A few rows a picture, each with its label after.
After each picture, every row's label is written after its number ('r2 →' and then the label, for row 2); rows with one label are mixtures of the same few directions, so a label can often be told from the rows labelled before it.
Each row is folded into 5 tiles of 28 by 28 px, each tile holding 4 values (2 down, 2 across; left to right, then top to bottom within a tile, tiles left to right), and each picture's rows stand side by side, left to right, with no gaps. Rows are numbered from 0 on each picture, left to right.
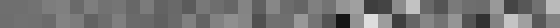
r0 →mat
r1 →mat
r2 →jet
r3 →jet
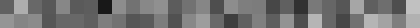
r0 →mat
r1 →jet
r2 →jet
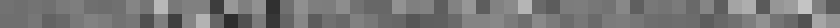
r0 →jet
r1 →jet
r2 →jet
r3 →mat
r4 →jet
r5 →mat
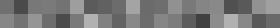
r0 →jet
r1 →jet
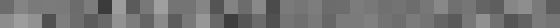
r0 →mat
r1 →jet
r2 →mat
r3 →jet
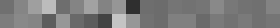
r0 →mat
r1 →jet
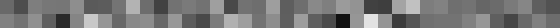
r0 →jet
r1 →jet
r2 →jet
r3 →jet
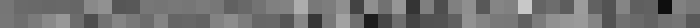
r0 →jet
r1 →jet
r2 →jet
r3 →mat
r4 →mat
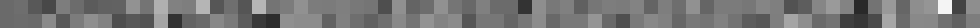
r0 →mat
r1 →jet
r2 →mat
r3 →mat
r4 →jet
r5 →jet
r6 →mat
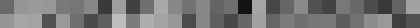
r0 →mat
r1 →mat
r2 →mat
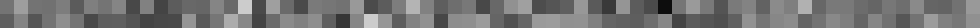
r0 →jet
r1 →mat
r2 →jet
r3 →jet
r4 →mat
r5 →mat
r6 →jet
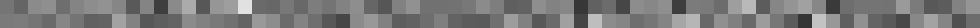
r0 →mat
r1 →mat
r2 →jet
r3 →jet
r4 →jet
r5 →mat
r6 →jet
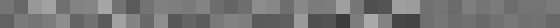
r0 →mat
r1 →jet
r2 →jet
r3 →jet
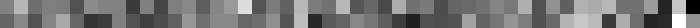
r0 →jet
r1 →mat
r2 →jet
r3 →mat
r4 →mat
